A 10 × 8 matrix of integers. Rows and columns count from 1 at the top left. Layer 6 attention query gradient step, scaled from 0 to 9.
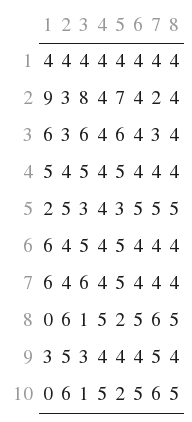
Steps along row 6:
down up down up down same same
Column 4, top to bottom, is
4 4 4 4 4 4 4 5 4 5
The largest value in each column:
9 6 8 5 7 5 6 5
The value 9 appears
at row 2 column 1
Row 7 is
6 4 6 4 5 4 4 4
